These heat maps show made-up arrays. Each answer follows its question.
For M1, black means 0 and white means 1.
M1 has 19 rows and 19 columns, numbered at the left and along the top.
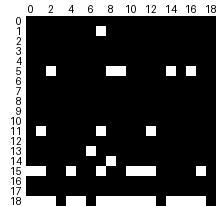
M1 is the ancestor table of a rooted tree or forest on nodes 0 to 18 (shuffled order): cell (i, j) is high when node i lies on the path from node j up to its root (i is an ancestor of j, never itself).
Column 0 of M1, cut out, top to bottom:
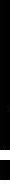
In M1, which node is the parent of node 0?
15
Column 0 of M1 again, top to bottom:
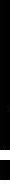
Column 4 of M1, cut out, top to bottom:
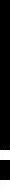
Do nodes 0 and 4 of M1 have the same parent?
yes
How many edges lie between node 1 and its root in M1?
3
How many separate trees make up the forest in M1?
3
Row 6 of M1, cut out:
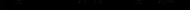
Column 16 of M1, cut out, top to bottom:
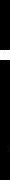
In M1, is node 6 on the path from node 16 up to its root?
no
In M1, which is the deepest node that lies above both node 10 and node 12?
15
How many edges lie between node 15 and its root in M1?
1
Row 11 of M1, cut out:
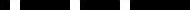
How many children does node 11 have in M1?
2
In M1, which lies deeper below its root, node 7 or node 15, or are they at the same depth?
node 7
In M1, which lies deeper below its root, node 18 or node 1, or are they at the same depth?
node 1
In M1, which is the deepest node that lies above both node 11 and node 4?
15
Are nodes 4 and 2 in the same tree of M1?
yes
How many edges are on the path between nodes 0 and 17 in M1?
2
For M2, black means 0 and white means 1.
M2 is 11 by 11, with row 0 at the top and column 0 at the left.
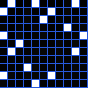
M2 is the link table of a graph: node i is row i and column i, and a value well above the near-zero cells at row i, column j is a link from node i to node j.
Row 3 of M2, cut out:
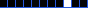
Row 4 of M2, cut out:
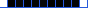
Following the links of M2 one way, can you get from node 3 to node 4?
no
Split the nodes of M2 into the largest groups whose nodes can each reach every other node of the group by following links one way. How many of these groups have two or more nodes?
3
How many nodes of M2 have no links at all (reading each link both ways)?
1
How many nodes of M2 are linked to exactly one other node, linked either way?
5
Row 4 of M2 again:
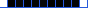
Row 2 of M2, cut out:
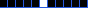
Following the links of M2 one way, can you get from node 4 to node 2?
no
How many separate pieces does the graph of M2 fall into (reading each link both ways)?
4
